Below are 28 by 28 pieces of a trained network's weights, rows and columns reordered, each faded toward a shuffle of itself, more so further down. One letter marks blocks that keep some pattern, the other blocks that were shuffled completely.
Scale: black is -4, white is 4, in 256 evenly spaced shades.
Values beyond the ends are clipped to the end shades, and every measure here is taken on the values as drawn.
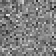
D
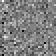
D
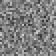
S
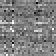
D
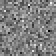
S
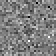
S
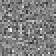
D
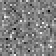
S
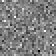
S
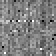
D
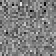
D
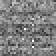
D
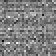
D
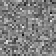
S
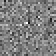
D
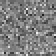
D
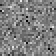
S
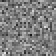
D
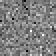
S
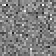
D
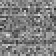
D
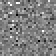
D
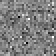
D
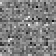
D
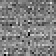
D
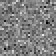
S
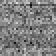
D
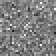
S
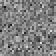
D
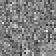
D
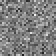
S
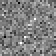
D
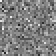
D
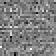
D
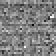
D
